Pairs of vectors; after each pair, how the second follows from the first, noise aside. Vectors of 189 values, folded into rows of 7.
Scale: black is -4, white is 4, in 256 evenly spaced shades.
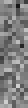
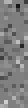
partly zeroed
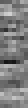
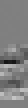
partly zeroed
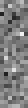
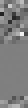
partly zeroed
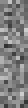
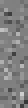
partly zeroed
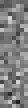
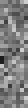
shuffled
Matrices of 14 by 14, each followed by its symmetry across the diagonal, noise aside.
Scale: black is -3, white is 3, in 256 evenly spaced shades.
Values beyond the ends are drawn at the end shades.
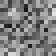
symmetric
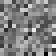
antisymmetric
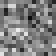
antisymmetric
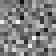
antisymmetric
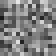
antisymmetric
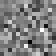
antisymmetric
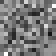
symmetric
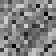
symmetric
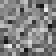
symmetric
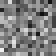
antisymmetric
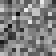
antisymmetric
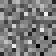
symmetric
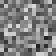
symmetric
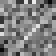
symmetric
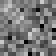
symmetric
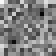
symmetric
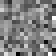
antisymmetric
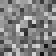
symmetric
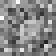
symmetric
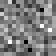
antisymmetric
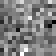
antisymmetric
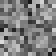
symmetric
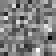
antisymmetric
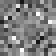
symmetric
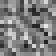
antisymmetric
